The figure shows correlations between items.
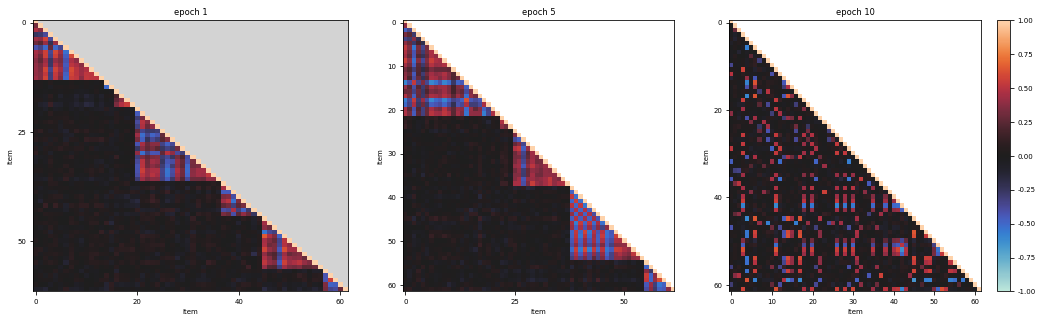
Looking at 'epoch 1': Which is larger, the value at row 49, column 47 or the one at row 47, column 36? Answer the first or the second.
the first
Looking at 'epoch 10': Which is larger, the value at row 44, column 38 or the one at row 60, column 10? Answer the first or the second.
the second
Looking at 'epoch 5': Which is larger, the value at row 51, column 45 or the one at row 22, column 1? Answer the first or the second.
the first
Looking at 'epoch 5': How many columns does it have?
62
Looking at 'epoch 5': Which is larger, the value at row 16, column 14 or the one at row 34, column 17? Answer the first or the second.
the second
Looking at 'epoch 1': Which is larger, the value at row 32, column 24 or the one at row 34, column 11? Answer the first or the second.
the first
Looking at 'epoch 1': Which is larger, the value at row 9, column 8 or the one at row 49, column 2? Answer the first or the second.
the first
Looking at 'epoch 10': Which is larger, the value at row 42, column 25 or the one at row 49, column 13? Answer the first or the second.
the first
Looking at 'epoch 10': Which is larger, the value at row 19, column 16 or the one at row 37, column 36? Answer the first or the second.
the second
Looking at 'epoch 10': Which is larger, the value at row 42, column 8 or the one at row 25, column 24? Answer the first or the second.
the first
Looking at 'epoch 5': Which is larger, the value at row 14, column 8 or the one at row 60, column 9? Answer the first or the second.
the second
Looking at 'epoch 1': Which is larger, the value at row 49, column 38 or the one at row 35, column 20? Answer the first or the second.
the first
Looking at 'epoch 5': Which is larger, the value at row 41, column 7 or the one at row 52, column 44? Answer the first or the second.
the first
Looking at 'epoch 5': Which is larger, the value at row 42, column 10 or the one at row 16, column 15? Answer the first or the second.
the second
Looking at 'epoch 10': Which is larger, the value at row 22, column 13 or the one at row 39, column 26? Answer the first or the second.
the second
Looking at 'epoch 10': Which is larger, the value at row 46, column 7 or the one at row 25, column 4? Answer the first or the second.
the first
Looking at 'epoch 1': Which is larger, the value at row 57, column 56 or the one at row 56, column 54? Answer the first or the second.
the second
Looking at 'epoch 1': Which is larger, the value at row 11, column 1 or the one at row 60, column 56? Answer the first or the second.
the first
